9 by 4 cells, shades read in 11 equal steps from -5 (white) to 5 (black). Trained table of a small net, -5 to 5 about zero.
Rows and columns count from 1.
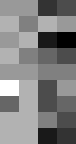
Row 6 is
-5 -2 2 -1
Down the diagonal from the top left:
-1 0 4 2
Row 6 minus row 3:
-4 0 -2 -6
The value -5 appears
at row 6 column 1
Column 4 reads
2 -1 5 2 0 -1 1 2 3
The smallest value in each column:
-5 -2 -2 -1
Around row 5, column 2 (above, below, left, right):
0 -2 -1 0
